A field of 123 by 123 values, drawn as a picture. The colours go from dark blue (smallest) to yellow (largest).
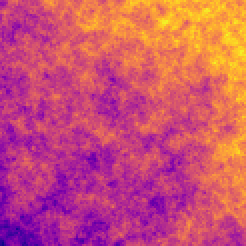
Odd rows or columns: none. Mirror symmetry: none. Slope: up to the top right. Ninth with the lowest average: bottom left. Lone odd cells: none.
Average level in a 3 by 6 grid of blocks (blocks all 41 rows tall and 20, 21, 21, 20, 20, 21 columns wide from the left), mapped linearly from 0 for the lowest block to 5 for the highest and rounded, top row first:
1 2 3 4 4 5 | 1 1 1 2 2 4 | 0 0 1 1 2 3
